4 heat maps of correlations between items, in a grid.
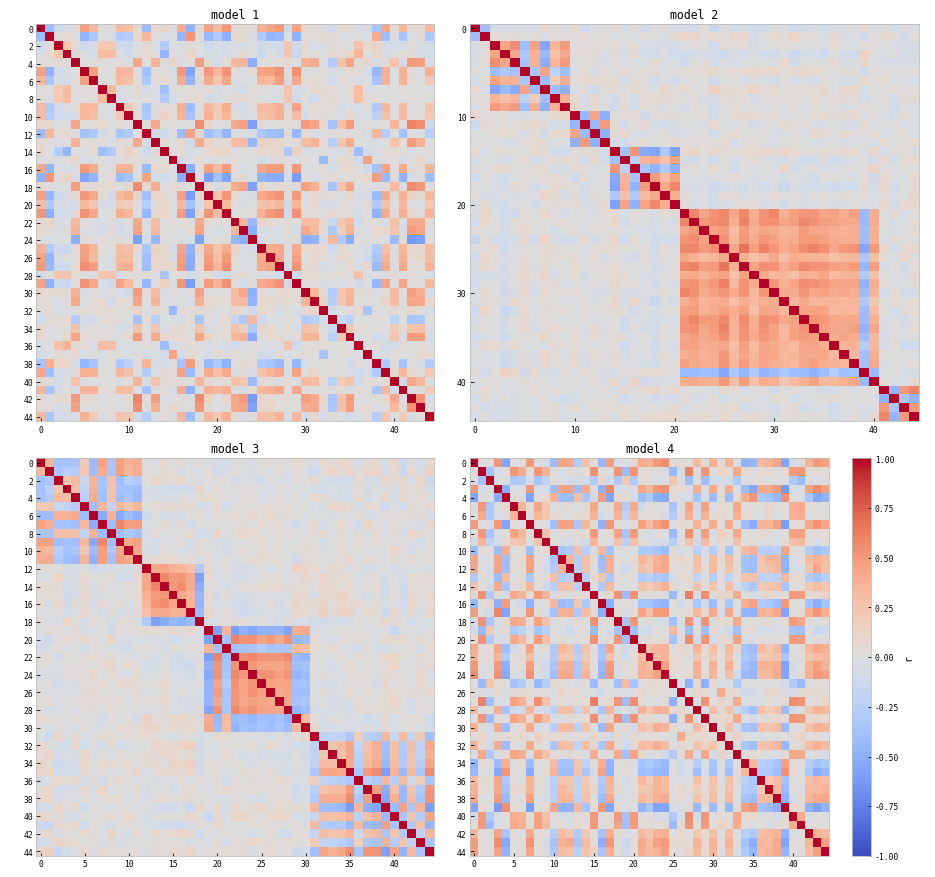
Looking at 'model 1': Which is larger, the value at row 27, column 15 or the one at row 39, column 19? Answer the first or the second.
the second
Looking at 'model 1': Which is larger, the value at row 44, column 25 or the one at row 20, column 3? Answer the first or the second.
the first
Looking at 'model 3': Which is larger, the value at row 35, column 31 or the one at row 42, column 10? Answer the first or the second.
the second
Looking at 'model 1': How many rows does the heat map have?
45
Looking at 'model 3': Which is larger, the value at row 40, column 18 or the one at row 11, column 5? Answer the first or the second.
the second
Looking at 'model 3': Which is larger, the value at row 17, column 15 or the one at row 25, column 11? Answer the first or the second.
the first
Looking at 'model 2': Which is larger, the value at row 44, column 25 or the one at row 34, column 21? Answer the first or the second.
the second
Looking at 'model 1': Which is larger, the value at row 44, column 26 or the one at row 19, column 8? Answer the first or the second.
the first
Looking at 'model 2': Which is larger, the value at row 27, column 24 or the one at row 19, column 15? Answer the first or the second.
the first
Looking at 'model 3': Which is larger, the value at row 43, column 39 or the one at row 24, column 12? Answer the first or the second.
the first
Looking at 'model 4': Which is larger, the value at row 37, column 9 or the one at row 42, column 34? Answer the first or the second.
the first
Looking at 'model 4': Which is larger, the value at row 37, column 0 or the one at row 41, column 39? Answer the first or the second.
the first
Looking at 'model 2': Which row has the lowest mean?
39
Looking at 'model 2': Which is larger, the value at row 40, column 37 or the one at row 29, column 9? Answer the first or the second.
the first
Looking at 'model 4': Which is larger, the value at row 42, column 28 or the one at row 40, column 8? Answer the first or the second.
the second
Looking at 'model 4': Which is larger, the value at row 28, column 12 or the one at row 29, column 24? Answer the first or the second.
the first
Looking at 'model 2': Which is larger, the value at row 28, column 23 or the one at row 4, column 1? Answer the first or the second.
the first
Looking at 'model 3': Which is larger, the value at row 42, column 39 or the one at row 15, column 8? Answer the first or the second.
the second
